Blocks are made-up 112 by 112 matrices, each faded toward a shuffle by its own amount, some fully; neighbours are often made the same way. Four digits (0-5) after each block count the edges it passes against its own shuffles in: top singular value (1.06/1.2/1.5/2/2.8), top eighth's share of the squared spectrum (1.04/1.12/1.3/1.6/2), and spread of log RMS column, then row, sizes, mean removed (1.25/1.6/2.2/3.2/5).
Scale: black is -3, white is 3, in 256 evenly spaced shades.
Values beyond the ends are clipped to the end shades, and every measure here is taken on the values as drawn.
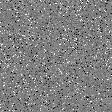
2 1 0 0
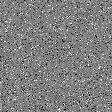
0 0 0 0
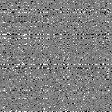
4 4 2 3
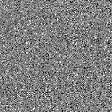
4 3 2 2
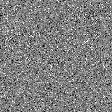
3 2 1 1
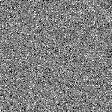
3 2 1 1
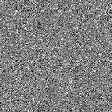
4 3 1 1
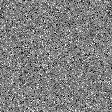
1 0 0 0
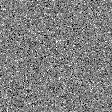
2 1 0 0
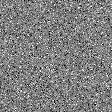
2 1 0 0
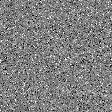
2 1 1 0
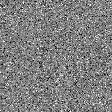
3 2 0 0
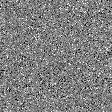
1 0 0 0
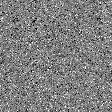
1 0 0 0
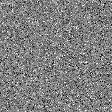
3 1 0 0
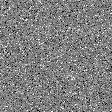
0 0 0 0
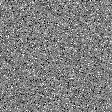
0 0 0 0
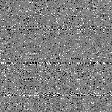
4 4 2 3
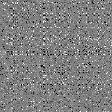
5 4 2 3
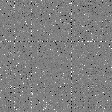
4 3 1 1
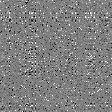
4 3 2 2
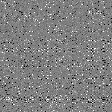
4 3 1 2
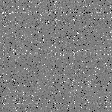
3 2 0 1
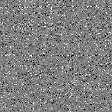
4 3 1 2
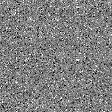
3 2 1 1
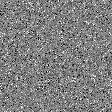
0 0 0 0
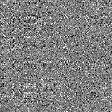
4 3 2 2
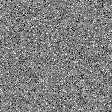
1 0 0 0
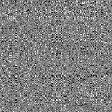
5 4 3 3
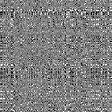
5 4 3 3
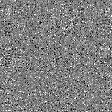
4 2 1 1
